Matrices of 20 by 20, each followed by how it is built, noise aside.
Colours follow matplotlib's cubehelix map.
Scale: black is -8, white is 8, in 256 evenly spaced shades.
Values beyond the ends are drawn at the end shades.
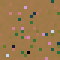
sparse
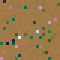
sparse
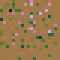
sparse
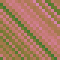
Toeplitz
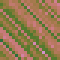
Toeplitz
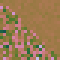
lower triangular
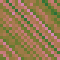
Toeplitz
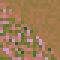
lower triangular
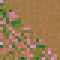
lower triangular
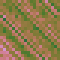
Toeplitz
